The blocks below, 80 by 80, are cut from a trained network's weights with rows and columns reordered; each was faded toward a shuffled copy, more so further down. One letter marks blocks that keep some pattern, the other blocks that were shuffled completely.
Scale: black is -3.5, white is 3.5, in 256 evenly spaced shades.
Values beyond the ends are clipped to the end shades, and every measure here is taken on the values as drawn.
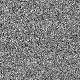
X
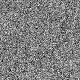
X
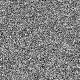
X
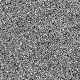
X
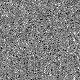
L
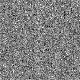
L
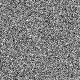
X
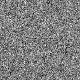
L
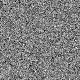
X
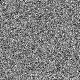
X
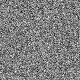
X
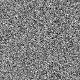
L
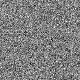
X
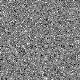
L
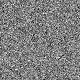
X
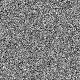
X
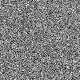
X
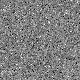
X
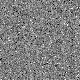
X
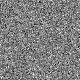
X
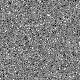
X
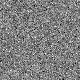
X
